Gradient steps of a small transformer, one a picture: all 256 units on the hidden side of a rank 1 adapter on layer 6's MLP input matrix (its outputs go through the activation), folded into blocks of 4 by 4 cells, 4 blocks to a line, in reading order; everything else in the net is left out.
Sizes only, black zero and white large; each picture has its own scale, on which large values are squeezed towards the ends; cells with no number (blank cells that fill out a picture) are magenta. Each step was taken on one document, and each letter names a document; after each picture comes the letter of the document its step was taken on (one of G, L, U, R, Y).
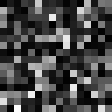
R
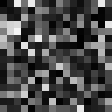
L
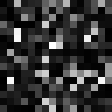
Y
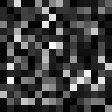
Y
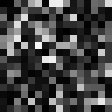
L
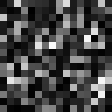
Y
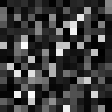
R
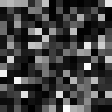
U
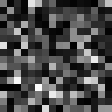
R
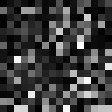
R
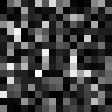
Y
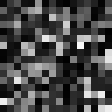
R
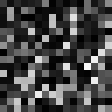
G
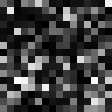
G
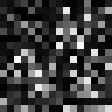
R
